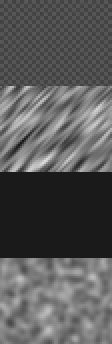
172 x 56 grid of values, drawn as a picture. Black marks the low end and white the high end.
It is made of 4 by 1 panels. Panel 1,1: low, checkered, faint in contrast. Panel 2,1: middling, slanting up to the right, strong in contrast. Panel 3,1: very low, flat. Panel 4,1: middling, blotchy.
